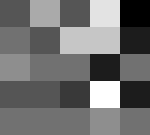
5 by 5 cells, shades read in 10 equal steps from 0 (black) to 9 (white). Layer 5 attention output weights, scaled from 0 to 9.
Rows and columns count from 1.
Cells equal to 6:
1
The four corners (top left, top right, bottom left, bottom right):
3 0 4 4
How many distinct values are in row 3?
3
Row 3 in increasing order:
1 4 4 4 5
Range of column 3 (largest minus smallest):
5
